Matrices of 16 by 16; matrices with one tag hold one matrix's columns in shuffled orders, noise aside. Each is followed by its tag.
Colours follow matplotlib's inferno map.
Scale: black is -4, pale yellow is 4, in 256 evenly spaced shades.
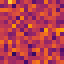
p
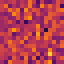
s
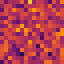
p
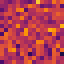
p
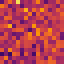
p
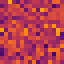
p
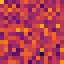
p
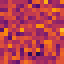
p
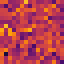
p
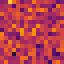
p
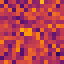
p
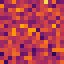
p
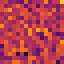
p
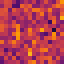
s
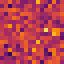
p
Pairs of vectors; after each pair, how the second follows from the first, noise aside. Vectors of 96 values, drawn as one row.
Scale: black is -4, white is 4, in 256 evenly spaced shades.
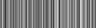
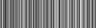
copied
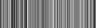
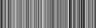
reversed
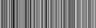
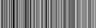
copied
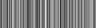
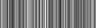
sign-scrambled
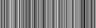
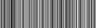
reversed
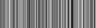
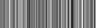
copied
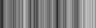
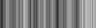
copied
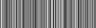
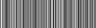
copied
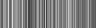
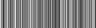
shuffled
